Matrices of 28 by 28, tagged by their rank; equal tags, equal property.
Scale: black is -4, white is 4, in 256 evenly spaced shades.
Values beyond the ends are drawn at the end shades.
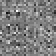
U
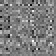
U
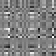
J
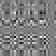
J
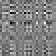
J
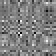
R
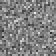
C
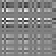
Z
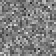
C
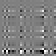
Z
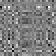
R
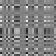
Z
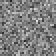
C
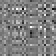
R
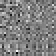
U
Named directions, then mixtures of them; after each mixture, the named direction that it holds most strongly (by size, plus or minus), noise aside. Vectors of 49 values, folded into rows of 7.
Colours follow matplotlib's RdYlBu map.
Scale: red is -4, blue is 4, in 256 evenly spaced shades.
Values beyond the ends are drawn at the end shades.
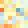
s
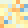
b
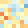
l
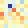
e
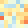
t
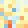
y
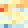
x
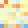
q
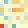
l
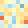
t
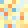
y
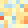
t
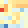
x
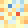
t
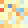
s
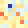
e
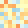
q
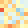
s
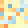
s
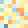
s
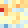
x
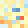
y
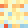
q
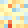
y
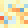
b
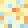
t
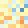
l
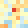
y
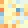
s
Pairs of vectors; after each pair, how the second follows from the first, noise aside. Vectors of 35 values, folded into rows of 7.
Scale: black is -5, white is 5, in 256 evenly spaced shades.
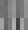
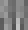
negated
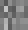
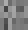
negated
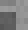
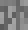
sign-scrambled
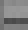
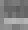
negated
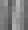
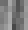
negated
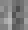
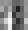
scaled up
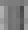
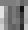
scaled up
